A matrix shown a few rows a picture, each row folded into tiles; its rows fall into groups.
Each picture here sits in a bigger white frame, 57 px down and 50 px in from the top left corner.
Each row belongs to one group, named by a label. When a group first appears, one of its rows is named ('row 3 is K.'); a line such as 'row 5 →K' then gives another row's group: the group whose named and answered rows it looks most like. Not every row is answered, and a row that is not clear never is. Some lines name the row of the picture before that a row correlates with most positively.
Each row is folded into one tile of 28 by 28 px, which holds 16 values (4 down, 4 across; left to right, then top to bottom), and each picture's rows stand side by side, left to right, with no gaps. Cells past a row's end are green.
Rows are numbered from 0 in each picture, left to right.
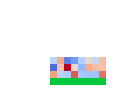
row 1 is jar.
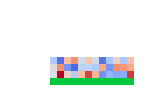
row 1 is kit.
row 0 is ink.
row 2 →jar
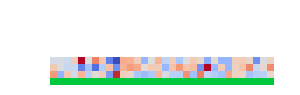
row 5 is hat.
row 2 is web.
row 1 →ink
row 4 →jar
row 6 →web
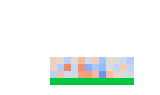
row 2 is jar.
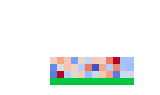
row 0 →kit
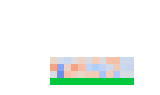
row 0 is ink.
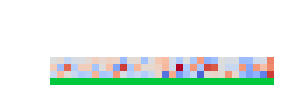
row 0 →hat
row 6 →kit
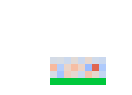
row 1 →hat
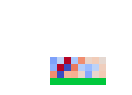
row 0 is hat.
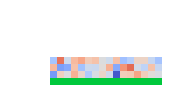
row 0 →web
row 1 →ink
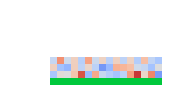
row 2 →jar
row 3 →kit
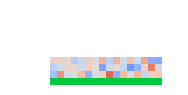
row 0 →kit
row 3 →jar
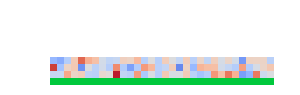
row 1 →ink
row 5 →jar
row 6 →kit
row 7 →kit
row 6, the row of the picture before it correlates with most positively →0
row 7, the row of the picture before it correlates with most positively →0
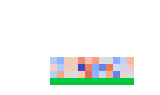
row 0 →web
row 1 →ink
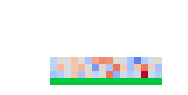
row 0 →jar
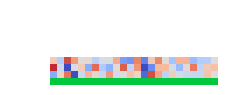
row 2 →jar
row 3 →ink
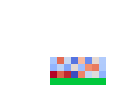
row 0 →kit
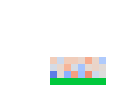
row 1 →kit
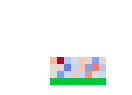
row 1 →hat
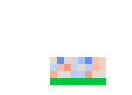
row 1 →web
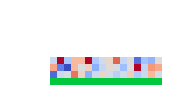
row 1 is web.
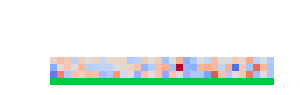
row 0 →kit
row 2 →kit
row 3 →web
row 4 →hat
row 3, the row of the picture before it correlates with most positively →0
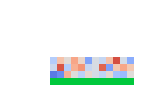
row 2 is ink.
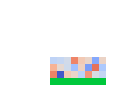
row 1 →hat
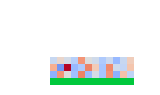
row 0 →hat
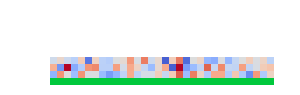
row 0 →hat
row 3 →web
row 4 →hat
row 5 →jar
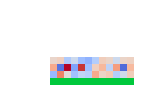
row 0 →hat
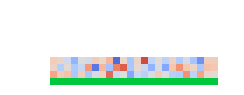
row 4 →jar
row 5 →web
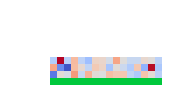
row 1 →web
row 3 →hat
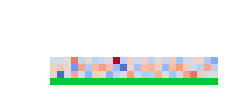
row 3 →jar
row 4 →jar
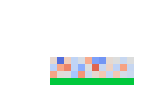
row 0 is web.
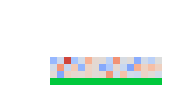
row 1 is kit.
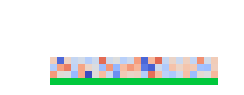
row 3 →ink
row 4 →jar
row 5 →web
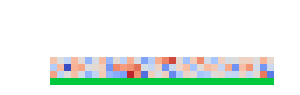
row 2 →jar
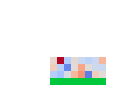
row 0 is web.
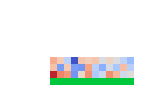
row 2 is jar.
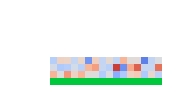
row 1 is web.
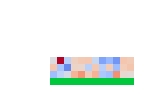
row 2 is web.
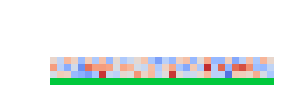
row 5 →hat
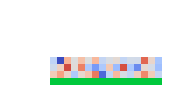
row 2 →hat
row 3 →kit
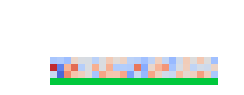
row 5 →kit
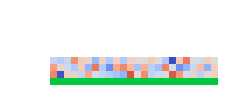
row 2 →jar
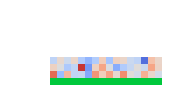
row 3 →web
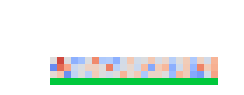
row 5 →jar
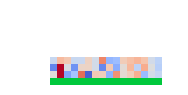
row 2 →web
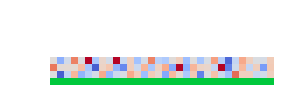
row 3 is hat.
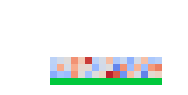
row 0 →jar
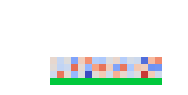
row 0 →kit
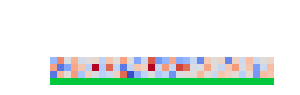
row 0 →web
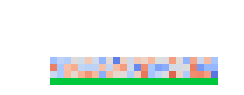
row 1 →kit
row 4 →kit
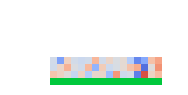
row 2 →kit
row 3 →web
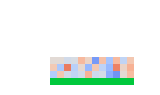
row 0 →hat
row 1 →hat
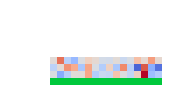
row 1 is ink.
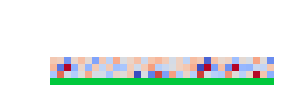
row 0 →hat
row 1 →hat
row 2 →web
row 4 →kit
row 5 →hat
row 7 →kit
